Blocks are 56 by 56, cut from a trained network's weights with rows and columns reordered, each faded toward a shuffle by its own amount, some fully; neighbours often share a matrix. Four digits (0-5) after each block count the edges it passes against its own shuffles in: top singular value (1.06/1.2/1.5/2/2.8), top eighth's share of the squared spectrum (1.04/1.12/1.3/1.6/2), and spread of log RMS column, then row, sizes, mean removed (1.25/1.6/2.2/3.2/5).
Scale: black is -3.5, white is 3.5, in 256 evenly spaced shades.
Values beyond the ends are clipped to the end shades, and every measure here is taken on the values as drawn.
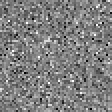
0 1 0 0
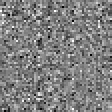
3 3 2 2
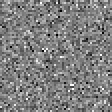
0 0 0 0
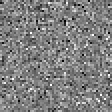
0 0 0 0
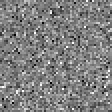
0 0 0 0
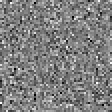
2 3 2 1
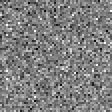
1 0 0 0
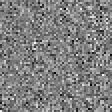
2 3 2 1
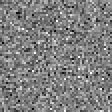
1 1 0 0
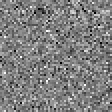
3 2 0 1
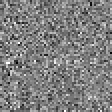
2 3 1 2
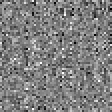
2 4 2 2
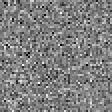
2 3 1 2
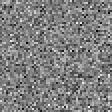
2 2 0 1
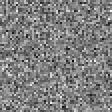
2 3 0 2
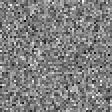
1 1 0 0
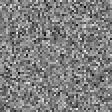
2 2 0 0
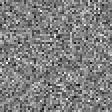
1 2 0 0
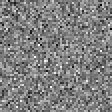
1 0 0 0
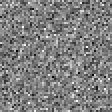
1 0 0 0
